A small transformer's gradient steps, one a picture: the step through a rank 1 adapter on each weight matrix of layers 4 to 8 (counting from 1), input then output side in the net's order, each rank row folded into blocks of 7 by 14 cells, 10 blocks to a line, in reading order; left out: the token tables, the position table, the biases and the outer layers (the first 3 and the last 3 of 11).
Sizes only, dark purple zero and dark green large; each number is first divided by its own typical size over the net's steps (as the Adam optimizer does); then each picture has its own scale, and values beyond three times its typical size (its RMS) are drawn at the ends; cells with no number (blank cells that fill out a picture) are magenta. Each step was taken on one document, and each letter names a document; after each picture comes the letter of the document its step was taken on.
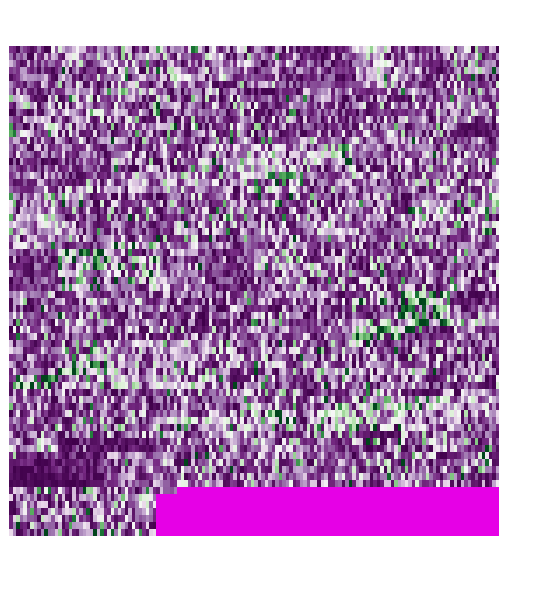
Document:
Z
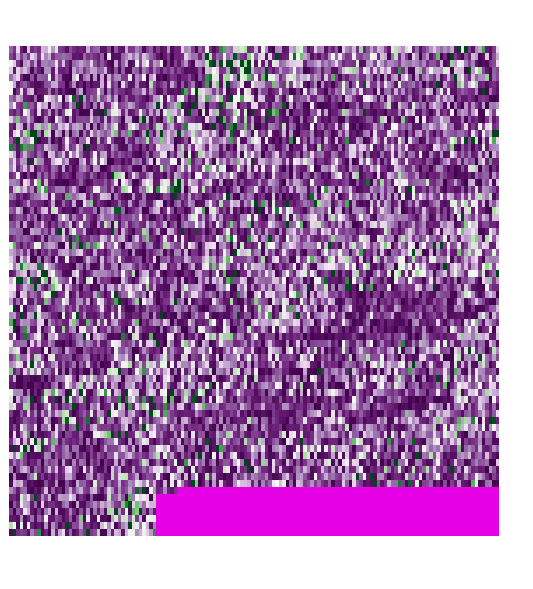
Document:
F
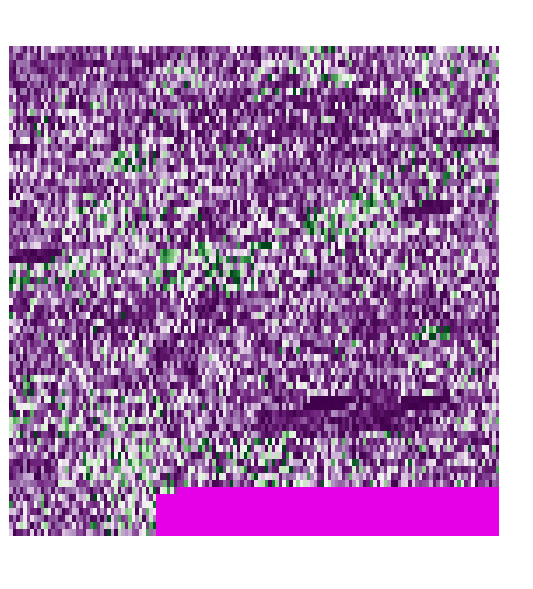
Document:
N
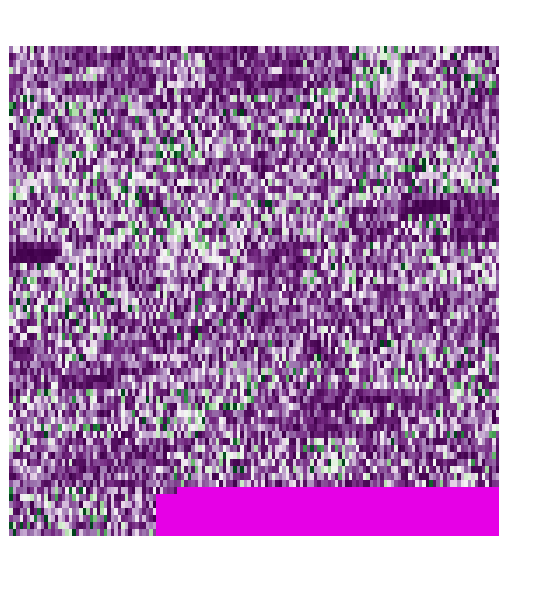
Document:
N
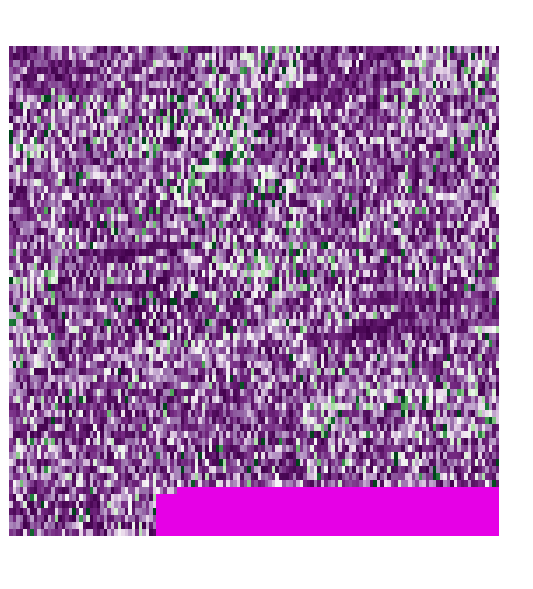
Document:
F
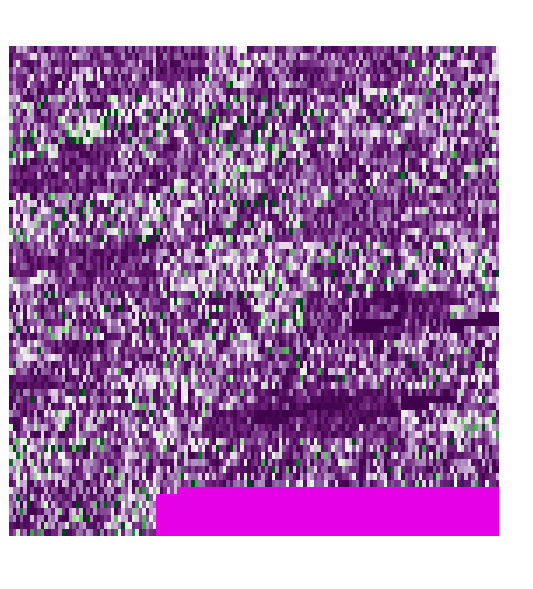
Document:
F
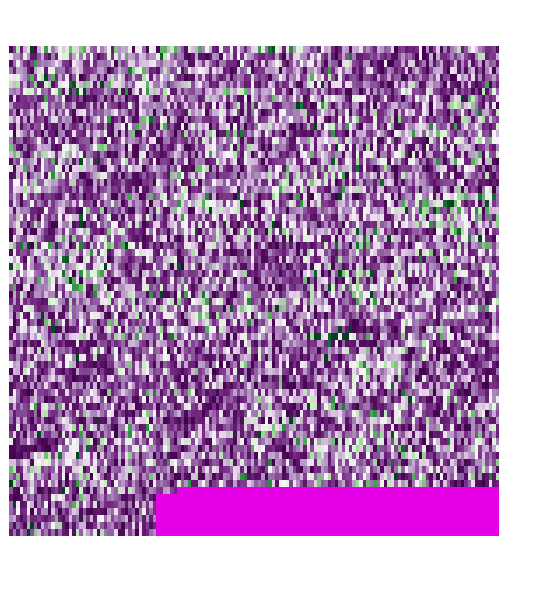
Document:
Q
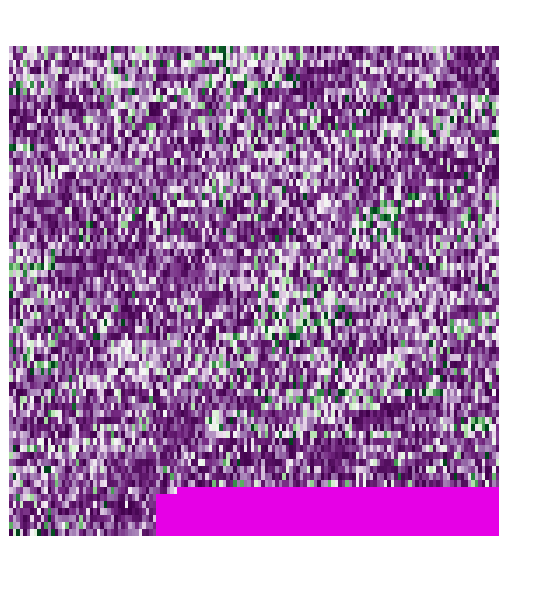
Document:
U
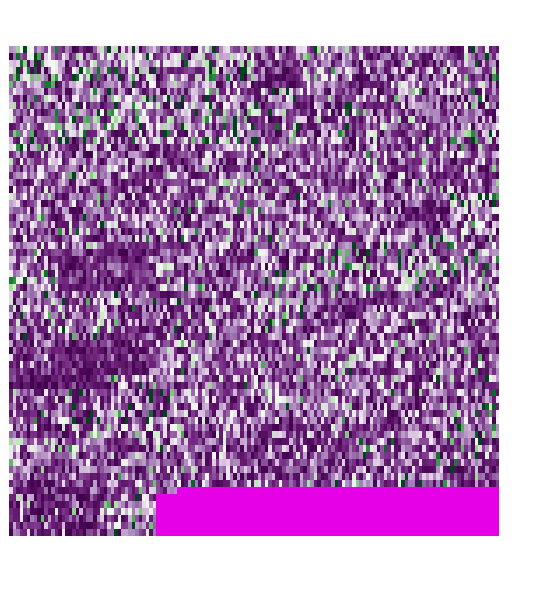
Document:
F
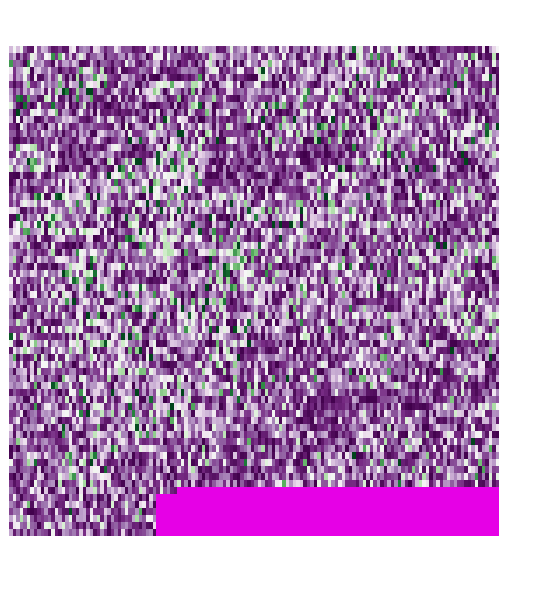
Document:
Q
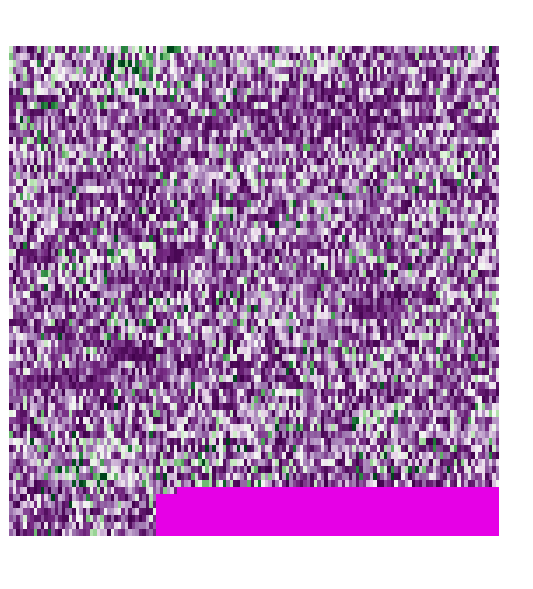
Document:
Q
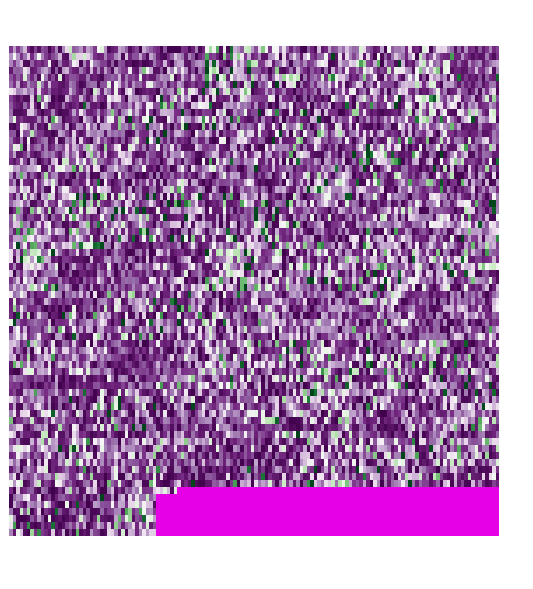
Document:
U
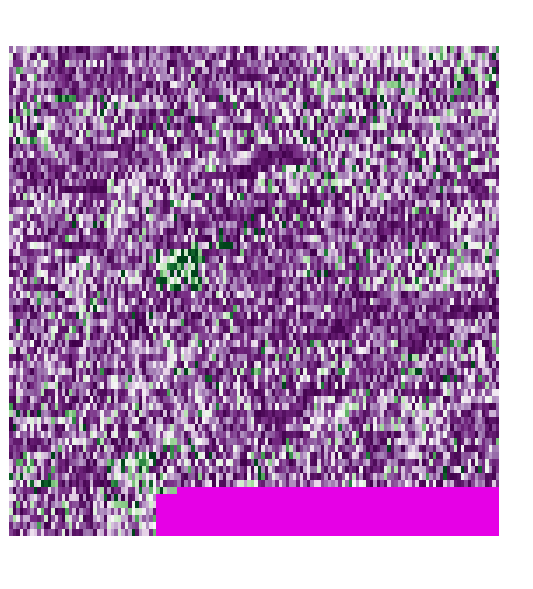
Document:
Z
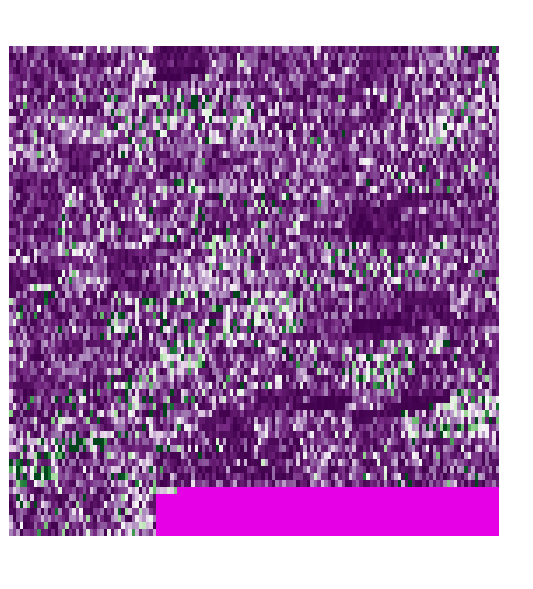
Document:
F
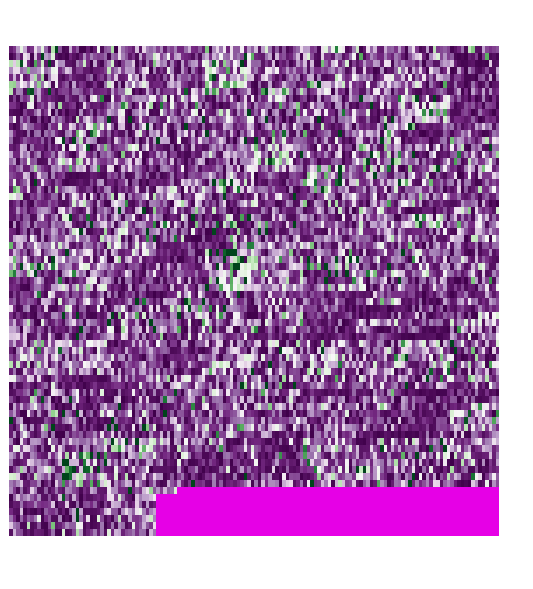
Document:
U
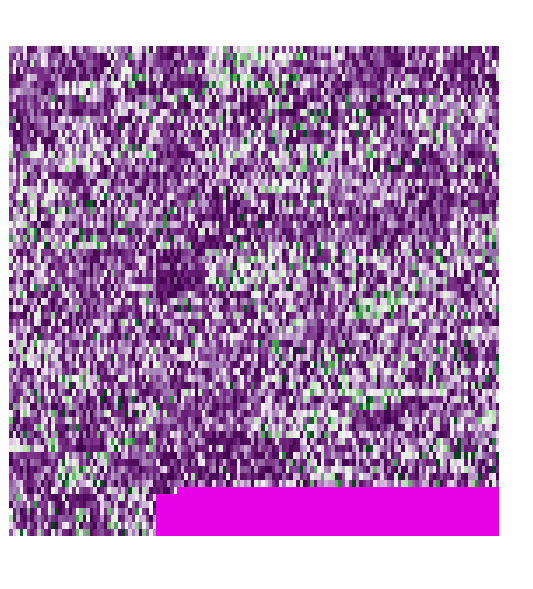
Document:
U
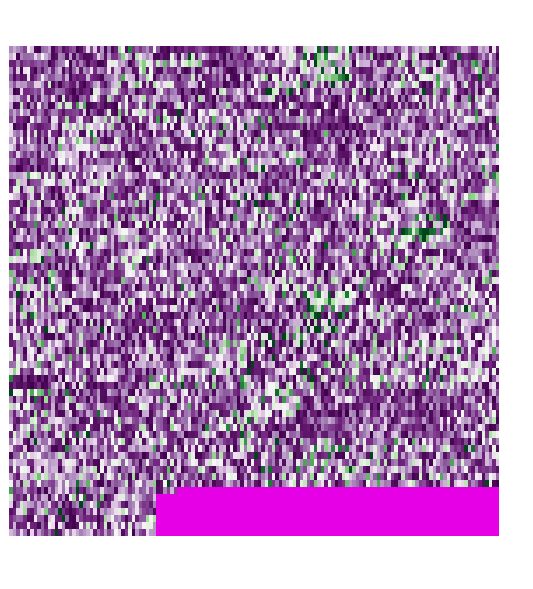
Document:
N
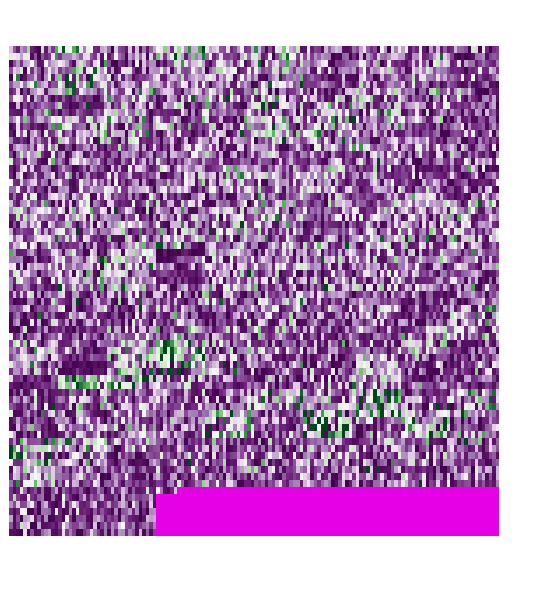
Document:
Q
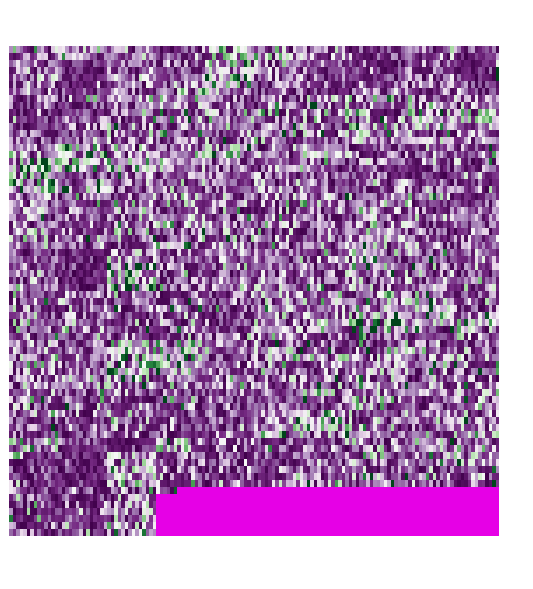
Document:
U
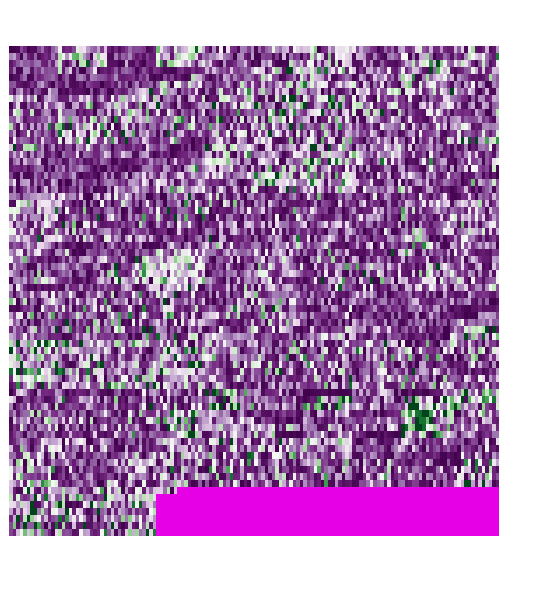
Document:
Z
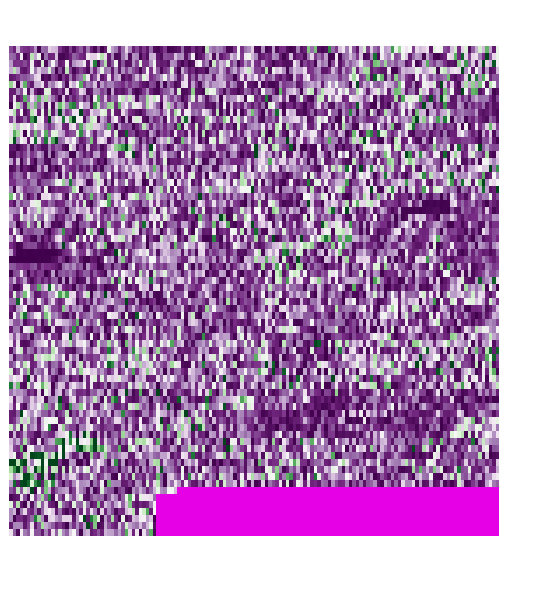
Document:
N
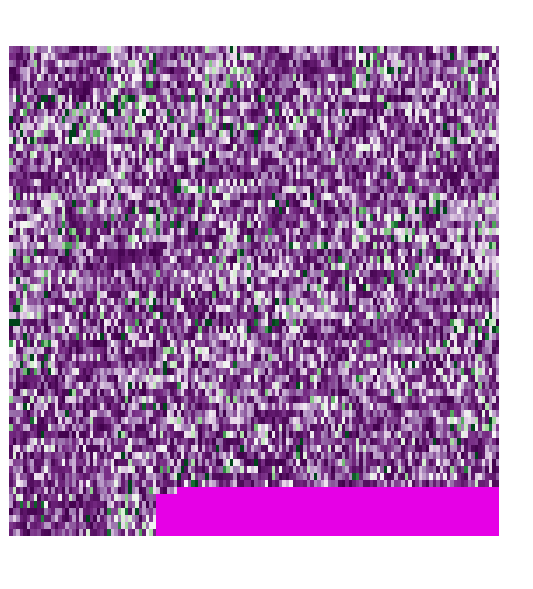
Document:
F
